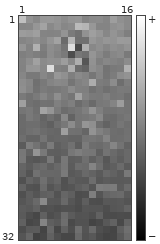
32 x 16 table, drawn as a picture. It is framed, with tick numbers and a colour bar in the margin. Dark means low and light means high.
Values rise toward the top. The top middle is the roughest part. Fine speckle covers the field. There are no regular stripes. In the top middle lies a patch that is rougher than the rest.
